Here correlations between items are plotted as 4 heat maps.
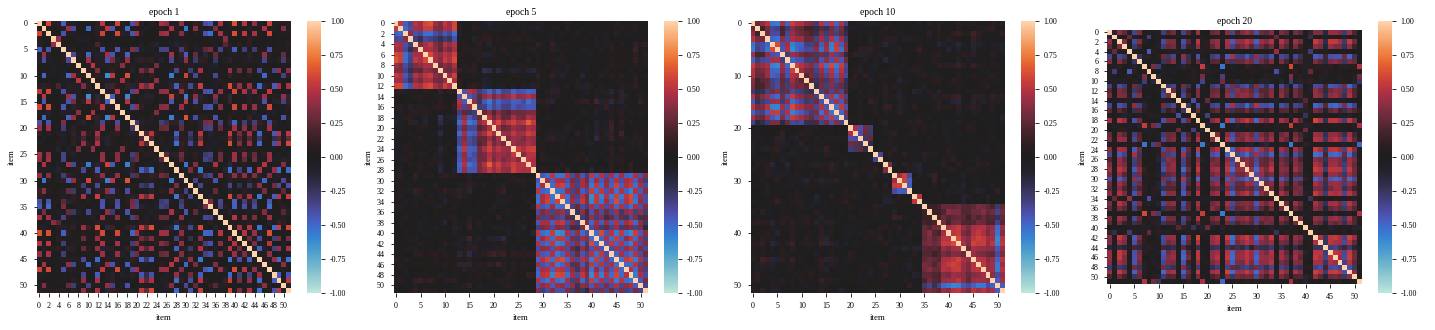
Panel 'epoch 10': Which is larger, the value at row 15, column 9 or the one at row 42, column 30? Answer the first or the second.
the second
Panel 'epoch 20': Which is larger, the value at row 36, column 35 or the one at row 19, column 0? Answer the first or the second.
the first
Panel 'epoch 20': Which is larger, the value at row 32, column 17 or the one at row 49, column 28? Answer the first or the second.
the second
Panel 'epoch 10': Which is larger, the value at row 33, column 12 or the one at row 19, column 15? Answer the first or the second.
the second
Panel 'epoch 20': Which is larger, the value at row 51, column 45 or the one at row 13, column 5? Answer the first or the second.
the first
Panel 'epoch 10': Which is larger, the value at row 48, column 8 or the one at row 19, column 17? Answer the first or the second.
the second
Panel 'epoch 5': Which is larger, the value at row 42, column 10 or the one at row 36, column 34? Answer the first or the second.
the second
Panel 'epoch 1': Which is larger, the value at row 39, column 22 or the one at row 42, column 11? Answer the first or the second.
the first
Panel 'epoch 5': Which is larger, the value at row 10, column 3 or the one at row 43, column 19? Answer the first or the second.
the second
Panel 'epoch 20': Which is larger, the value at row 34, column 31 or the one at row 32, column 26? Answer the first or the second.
the second
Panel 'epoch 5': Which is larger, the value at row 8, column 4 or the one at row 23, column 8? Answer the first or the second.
the first
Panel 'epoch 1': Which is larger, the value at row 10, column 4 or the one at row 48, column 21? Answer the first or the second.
the first
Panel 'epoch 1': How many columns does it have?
52
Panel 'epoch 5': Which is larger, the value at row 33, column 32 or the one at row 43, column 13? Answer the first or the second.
the second
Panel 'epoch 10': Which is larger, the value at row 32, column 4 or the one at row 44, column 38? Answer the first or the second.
the second
